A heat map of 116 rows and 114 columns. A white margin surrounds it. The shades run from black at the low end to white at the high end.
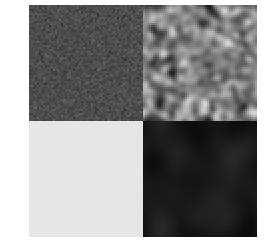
It is made of 2 by 2 panels. Panel 1,1: low, fine-grained, faint in contrast. Panel 1,2: middling, blotchy, strong in contrast. Panel 2,1: very high, flat. Panel 2,2: very low, smooth, faint in contrast.
